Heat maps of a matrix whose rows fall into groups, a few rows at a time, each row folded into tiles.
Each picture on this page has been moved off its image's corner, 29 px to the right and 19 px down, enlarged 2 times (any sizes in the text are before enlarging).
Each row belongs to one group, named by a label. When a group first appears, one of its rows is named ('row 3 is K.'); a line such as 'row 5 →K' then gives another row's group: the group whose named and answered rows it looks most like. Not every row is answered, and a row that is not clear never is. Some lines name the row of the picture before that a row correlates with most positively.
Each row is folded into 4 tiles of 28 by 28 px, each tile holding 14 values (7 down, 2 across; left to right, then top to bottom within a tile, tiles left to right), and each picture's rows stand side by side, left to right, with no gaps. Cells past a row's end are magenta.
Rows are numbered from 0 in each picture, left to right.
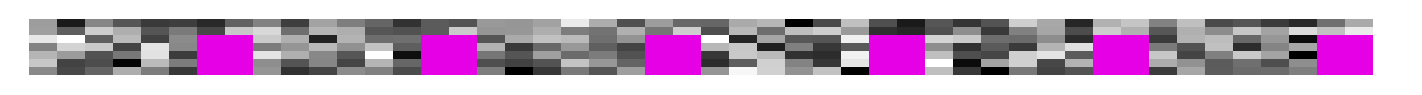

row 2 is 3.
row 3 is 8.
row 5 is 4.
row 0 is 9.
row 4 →4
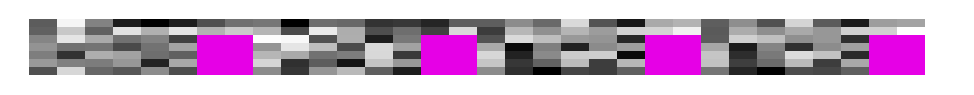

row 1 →9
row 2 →4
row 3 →4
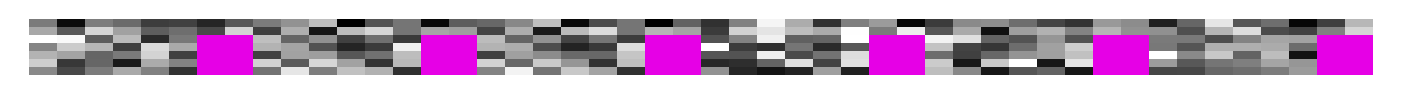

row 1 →8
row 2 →8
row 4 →4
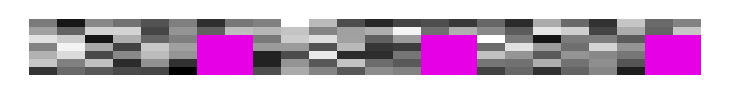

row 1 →3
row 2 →9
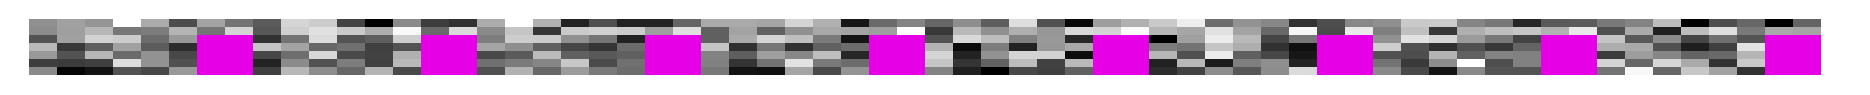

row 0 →3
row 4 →4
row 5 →3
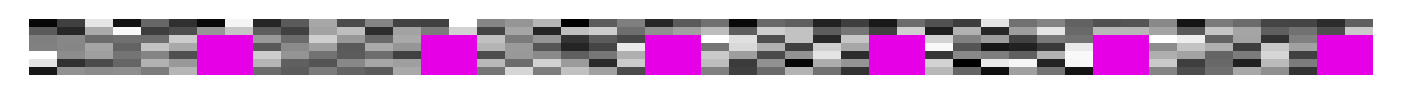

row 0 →9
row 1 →9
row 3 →9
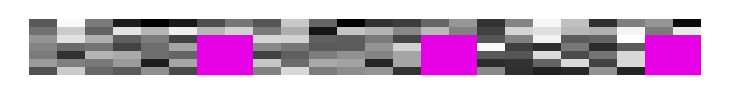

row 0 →4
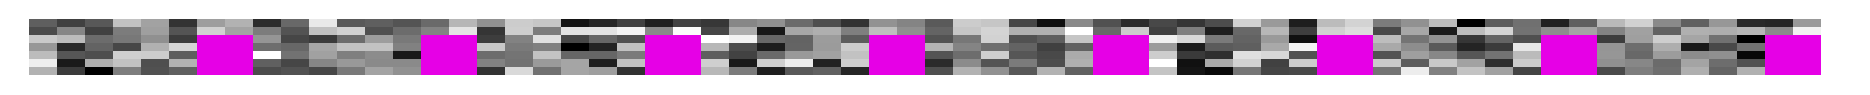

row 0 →4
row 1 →9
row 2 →8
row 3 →4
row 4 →8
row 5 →4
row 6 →8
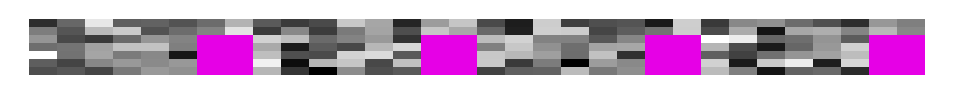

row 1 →4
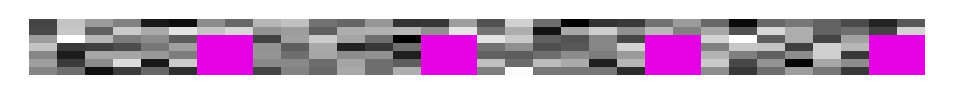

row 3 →9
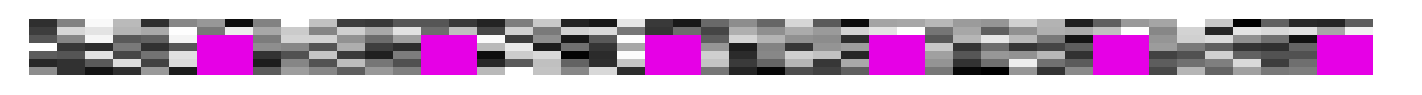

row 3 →4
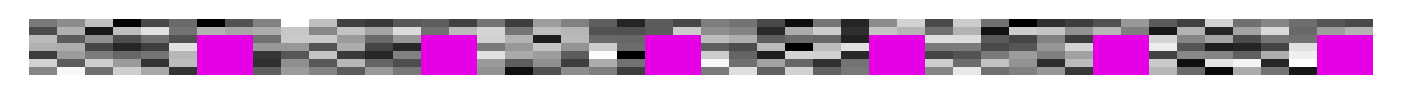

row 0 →8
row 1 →3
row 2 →9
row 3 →4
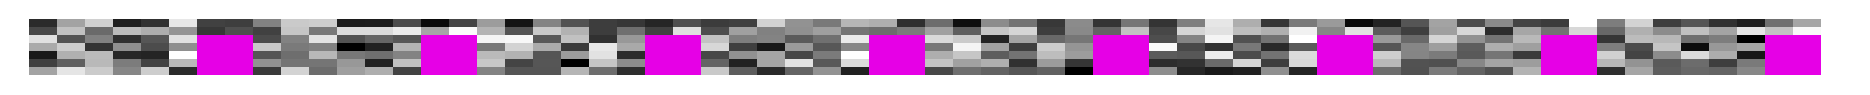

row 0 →8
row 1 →8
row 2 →9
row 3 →8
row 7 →4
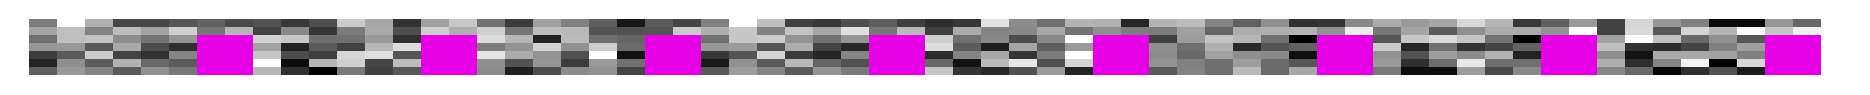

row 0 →3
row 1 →4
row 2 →9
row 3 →3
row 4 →8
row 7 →4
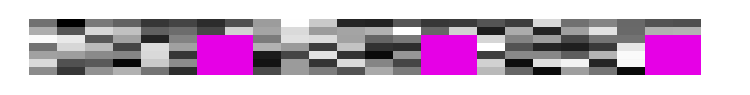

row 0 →9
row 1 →3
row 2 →8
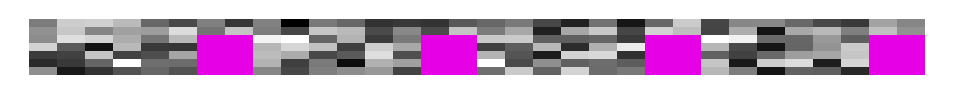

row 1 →9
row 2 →4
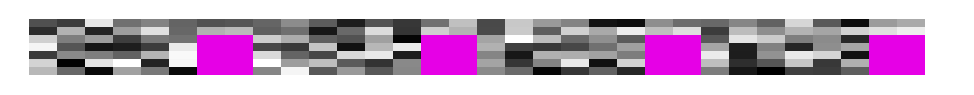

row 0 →8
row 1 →4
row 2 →4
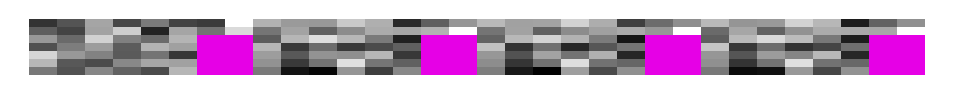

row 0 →9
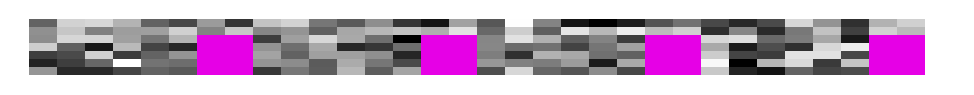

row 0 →3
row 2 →4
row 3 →4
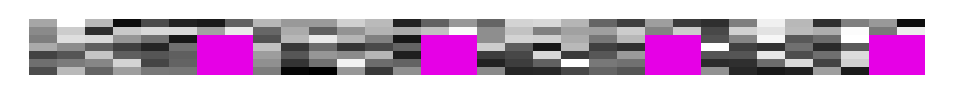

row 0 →3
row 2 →3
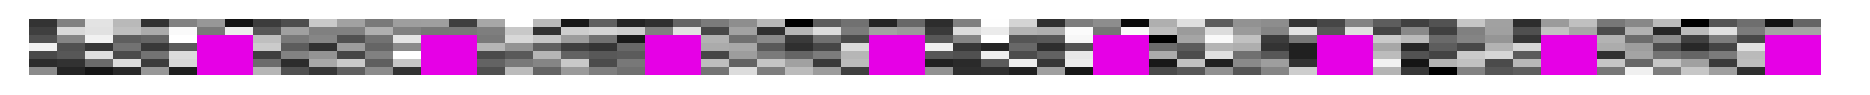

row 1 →8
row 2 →3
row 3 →8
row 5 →3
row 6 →4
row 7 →8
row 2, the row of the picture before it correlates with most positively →0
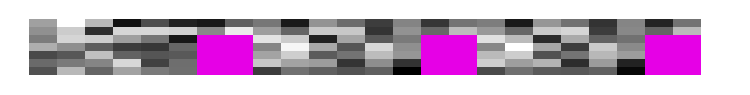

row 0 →3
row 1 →9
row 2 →9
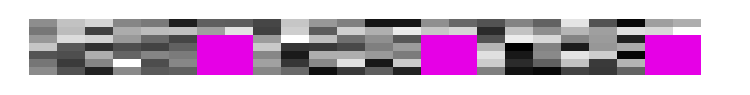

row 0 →3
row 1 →4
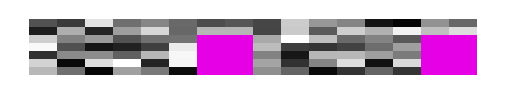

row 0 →8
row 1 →4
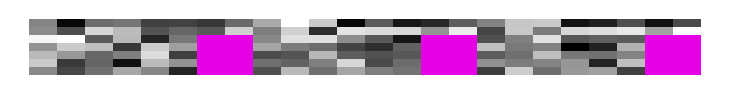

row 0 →9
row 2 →8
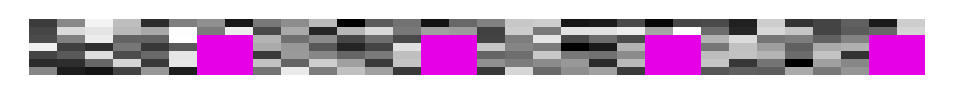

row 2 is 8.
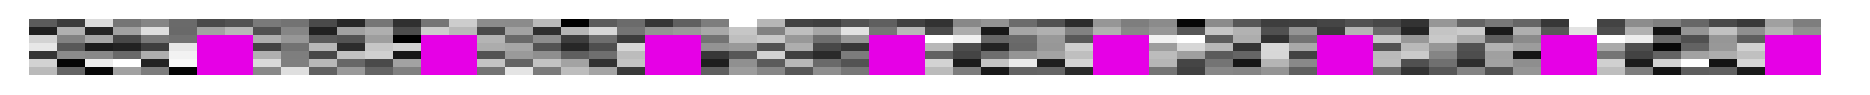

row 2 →8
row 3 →3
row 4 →4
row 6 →9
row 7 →4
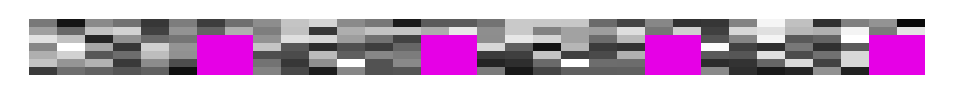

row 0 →9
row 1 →3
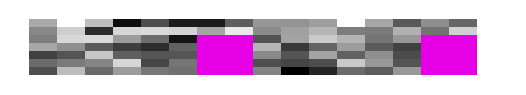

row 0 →3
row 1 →3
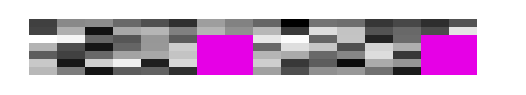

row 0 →4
